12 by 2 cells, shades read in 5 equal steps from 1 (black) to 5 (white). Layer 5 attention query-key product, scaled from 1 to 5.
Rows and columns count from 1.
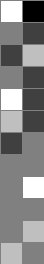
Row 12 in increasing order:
3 4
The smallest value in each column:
2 1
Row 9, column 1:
3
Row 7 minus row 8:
-1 0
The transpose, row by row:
5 3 2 3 5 4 2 3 3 3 3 4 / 1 2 4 2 2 2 3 3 5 3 4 3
